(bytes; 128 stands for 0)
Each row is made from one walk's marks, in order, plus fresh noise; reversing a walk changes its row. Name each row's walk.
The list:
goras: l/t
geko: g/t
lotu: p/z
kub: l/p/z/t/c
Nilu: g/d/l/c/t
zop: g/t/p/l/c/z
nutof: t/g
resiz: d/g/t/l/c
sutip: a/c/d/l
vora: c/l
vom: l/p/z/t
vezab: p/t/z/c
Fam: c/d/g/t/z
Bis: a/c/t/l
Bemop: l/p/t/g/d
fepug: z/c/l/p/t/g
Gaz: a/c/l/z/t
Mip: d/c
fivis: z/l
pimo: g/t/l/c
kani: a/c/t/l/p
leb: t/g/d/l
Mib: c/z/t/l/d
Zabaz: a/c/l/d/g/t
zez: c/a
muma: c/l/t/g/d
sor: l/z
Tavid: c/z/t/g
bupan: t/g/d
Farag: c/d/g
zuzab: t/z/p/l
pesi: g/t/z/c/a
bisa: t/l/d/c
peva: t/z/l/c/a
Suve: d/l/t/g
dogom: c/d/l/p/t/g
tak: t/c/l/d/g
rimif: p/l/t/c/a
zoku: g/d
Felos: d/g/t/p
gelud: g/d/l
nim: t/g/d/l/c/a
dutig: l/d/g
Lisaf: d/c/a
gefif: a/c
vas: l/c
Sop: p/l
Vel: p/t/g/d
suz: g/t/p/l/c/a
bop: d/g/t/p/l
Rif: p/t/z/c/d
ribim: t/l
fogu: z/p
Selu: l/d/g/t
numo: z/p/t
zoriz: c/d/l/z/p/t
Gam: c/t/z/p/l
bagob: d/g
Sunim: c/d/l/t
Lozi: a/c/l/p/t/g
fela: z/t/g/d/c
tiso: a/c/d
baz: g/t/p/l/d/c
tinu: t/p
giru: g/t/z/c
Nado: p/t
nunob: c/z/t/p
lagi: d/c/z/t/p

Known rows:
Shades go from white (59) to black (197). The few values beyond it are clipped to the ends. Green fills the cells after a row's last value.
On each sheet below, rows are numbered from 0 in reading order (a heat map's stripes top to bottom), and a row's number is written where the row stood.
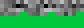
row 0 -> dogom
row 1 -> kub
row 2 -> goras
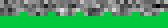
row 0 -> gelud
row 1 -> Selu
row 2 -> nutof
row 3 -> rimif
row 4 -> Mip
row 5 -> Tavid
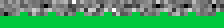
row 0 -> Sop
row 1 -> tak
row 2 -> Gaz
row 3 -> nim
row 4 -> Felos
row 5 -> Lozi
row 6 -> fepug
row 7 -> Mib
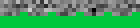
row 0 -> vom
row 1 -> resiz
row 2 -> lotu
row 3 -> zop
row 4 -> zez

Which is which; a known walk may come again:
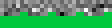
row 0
Nado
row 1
ribim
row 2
Sop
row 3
lagi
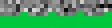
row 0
tiso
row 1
nim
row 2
geko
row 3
nunob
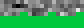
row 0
Farag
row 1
rimif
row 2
fogu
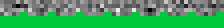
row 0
Tavid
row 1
Lisaf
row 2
fivis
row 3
numo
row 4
tinu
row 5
suz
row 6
resiz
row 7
Selu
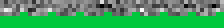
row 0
bupan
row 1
fela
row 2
lotu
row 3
zoriz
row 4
gelud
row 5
Felos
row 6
vora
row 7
fepug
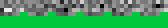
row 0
leb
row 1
zez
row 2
baz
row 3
Bemop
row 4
sutip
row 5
Lozi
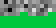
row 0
giru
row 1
peva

